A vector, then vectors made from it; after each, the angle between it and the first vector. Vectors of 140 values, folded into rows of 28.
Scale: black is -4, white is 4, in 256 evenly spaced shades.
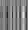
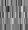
partly aligned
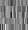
partly opposed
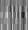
nearly opposite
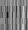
nearly parallel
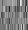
orthogonal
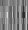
nearly opposite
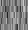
partly aligned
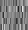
orthogonal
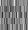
partly aligned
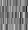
partly aligned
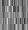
partly opposed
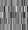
partly opposed
